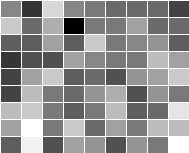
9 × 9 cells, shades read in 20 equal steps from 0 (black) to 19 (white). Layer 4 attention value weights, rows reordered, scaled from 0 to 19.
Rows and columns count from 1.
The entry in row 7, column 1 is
14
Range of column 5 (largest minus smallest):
7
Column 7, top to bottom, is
8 12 10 9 11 6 7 9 11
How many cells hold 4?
2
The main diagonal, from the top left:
10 8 12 12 8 13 7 14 19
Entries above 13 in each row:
1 1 1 1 2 1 4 4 2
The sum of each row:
78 82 85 82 91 86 100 112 99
